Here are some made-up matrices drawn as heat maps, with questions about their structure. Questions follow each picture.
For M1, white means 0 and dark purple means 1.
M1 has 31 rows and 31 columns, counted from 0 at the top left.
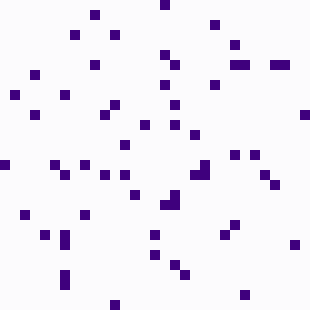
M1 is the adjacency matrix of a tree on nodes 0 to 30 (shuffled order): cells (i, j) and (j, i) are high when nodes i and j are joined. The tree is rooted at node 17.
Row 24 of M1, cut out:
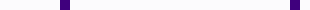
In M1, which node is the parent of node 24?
6
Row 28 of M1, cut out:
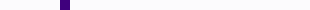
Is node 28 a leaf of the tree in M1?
yes
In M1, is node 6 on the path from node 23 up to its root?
yes
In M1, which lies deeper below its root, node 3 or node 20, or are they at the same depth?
node 3
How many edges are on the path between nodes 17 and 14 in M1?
2
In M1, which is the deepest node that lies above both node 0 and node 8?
16
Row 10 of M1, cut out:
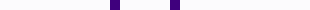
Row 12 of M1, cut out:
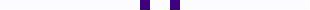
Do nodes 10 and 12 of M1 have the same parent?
yes
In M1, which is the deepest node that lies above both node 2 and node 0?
16
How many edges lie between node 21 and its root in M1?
4
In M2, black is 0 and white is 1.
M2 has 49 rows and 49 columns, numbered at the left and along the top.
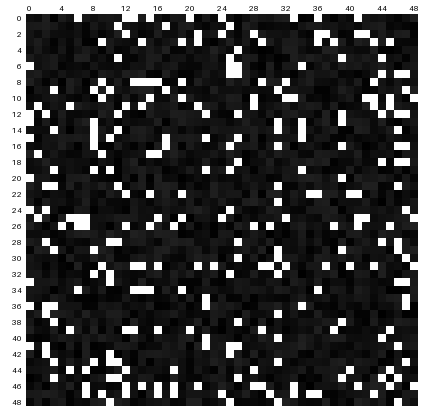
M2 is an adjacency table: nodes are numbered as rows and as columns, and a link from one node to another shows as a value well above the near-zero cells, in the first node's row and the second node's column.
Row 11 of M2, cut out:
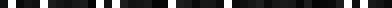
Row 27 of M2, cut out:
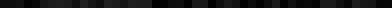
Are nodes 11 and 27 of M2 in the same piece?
no
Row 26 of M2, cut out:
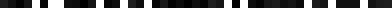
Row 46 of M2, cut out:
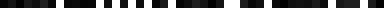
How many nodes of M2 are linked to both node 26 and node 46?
6
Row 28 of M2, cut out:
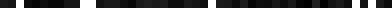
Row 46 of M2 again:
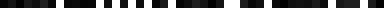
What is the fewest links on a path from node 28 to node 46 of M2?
1
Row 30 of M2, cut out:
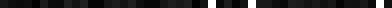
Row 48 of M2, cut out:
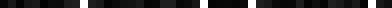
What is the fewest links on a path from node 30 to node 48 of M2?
2
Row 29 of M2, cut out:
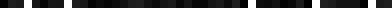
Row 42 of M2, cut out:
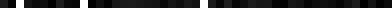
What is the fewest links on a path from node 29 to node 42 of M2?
4
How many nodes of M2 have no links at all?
1
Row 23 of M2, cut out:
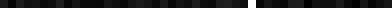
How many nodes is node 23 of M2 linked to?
1
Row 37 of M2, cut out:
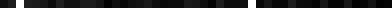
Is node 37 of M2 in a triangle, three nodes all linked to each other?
no
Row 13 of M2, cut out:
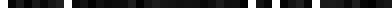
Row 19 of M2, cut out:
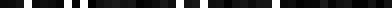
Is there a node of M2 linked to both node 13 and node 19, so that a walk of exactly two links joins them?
yes
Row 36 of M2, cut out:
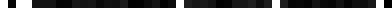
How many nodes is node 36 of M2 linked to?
6
